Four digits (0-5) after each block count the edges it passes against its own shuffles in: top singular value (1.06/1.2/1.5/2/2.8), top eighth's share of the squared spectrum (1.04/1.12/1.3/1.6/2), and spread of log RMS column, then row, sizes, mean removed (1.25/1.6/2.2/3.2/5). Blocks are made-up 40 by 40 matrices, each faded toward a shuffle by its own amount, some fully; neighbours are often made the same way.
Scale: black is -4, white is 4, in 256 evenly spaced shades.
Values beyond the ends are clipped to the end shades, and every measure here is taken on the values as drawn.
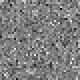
1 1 0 0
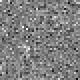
1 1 0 0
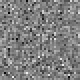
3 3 1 1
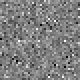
0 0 0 0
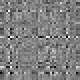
4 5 2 3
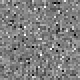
1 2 0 0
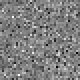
1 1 0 0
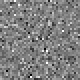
2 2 0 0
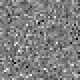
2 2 0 0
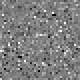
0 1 0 0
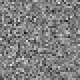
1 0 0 0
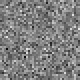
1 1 0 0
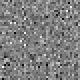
3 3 1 1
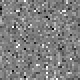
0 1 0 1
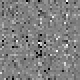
2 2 2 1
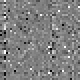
3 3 1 1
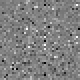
2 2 1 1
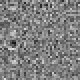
3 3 1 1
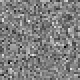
1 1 0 0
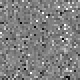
2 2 1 0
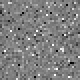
1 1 0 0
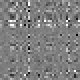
4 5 3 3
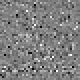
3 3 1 1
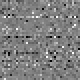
3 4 1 2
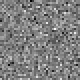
0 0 0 0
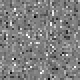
2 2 1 0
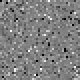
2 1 0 0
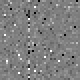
2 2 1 0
